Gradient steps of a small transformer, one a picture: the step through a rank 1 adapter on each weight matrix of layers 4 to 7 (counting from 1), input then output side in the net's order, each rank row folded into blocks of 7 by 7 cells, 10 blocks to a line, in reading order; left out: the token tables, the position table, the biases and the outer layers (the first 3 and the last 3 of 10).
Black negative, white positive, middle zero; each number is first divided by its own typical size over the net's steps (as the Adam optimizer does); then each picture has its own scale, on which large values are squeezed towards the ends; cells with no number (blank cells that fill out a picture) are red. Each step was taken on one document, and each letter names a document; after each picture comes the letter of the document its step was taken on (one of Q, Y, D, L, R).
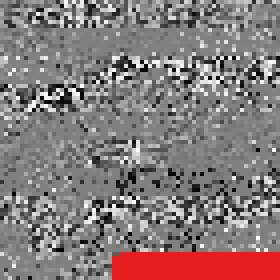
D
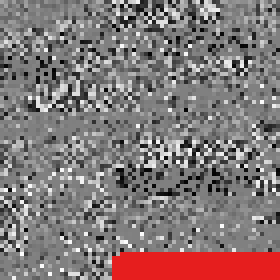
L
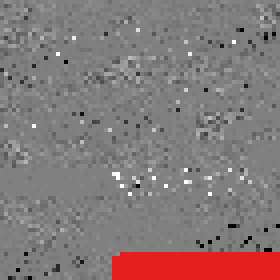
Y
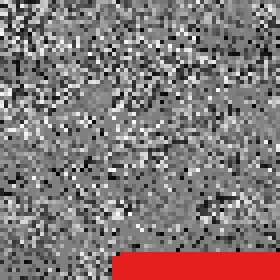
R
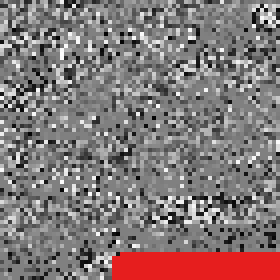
R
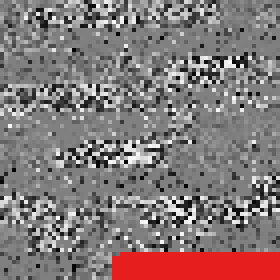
D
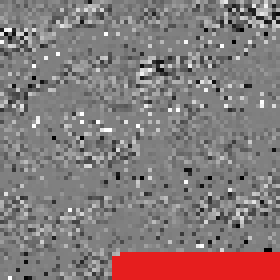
Y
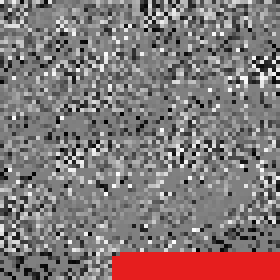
L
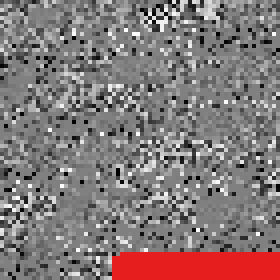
L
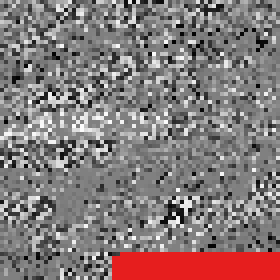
D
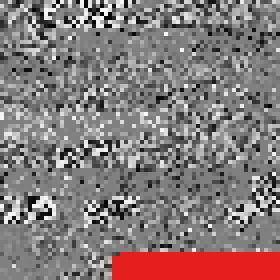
D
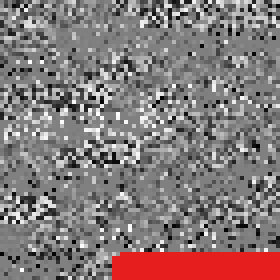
D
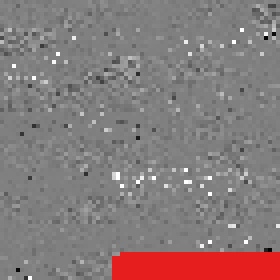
Y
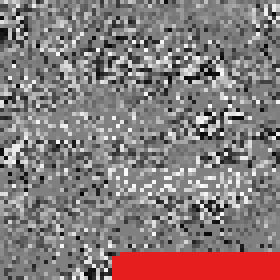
R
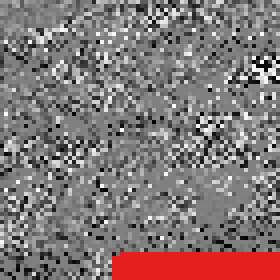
L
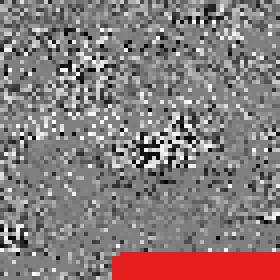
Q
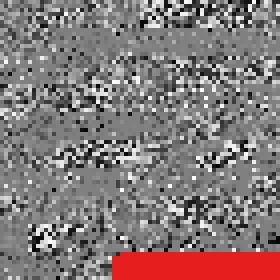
D
